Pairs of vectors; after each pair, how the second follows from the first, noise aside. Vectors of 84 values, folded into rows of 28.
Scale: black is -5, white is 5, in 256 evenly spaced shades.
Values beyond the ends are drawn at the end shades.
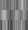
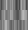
reversed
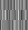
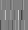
partly zeroed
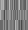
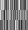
scaled up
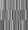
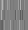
partly zeroed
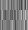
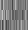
reversed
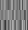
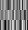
scaled up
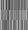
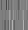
partly zeroed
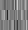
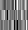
scaled up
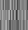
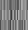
reversed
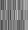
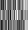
scaled up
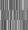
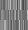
reversed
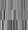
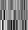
scaled up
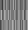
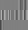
partly zeroed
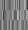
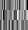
scaled up
